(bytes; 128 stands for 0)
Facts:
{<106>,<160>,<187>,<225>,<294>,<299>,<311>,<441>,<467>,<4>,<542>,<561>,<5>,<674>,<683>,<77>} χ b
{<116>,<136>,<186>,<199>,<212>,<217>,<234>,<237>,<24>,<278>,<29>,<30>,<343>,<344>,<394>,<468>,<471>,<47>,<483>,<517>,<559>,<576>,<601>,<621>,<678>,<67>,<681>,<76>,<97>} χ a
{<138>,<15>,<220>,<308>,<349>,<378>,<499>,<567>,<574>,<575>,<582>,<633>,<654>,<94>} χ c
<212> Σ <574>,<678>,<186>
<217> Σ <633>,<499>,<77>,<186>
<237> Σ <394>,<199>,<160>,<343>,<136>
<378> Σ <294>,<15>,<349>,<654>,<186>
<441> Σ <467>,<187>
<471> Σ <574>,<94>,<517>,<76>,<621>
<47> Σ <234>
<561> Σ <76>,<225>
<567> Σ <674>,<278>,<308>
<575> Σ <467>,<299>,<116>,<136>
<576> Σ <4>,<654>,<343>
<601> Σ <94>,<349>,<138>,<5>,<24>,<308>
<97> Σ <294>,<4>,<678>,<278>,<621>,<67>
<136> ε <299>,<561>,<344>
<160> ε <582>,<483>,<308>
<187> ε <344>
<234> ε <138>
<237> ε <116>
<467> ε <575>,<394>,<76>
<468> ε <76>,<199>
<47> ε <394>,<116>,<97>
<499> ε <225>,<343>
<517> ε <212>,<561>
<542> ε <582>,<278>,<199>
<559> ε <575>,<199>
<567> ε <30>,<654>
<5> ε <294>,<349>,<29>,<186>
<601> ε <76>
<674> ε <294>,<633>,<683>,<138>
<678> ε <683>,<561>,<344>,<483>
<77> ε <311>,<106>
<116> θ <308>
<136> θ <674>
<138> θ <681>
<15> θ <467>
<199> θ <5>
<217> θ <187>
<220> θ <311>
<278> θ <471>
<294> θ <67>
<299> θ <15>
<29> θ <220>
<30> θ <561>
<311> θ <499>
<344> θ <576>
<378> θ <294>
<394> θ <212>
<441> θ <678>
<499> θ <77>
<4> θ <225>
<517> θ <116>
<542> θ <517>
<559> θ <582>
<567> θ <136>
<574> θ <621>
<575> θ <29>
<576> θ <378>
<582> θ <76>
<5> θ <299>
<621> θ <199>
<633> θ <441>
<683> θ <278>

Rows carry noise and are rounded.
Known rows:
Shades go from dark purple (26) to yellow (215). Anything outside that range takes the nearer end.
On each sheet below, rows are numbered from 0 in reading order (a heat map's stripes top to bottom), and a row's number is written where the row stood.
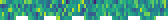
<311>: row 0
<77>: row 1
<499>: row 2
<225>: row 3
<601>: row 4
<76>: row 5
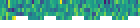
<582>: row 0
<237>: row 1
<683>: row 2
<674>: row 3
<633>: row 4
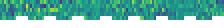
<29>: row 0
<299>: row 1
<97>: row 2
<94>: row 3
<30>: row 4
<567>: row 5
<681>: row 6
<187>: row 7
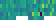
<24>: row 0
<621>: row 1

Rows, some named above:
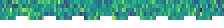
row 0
<299>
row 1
<575>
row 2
<441>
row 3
<678>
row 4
<654>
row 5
<349>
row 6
<561>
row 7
<136>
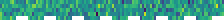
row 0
<349>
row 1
<308>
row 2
<30>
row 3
<621>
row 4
<343>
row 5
<136>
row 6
<674>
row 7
<344>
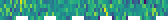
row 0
<116>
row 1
<186>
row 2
<4>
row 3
<517>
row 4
<678>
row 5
<467>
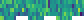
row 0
<567>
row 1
<160>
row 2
<15>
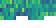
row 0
<567>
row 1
<234>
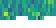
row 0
<559>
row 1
<394>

